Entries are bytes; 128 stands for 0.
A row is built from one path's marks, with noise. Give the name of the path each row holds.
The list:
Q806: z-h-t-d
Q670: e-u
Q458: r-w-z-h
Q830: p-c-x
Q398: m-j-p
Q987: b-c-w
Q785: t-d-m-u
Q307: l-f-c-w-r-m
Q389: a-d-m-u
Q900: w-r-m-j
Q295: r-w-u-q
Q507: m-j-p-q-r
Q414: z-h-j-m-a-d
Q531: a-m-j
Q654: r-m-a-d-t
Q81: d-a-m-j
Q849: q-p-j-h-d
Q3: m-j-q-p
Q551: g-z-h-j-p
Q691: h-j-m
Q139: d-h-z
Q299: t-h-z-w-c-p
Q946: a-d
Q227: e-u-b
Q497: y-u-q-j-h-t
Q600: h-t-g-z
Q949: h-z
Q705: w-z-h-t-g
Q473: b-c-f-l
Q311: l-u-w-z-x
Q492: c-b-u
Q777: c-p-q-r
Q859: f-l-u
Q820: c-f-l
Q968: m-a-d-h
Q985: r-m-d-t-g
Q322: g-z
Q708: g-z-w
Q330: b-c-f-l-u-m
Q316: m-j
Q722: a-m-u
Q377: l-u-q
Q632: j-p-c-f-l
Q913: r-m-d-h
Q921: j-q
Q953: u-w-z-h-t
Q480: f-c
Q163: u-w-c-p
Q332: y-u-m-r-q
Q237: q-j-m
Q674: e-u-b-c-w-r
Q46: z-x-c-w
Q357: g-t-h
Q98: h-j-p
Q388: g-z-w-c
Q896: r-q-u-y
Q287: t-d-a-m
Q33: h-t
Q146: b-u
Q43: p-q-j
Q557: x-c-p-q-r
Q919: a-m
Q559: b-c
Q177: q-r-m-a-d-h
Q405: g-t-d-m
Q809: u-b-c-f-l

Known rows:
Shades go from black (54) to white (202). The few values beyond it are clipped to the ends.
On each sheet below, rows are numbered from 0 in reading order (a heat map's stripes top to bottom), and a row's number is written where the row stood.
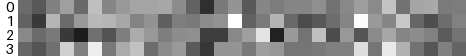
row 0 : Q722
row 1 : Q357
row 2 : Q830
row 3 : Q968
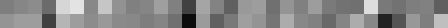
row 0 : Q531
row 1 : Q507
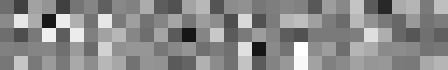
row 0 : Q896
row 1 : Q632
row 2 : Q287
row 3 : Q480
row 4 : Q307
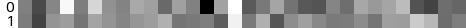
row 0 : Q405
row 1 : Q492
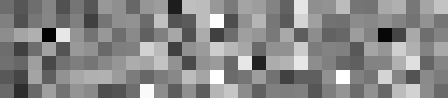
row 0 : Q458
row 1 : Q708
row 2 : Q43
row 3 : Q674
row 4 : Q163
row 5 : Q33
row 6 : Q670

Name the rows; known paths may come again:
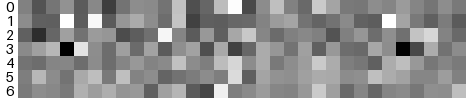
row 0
Q708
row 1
Q946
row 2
Q670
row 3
Q43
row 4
Q987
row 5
Q473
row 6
Q900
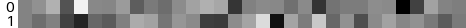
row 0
Q921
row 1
Q830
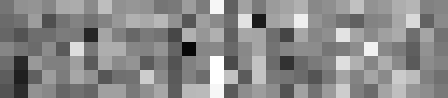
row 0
Q809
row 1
Q163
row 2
Q949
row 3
Q919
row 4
Q600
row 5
Q227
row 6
Q953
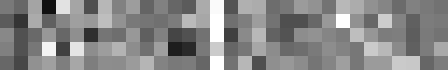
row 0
Q551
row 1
Q33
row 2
Q322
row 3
Q654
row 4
Q492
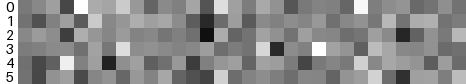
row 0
Q691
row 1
Q722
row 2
Q507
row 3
Q480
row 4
Q139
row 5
Q332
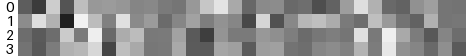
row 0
Q497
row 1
Q632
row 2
Q968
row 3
Q414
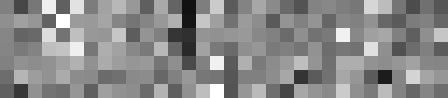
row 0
Q287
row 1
Q316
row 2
Q913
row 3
Q81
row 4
Q330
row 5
Q377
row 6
Q705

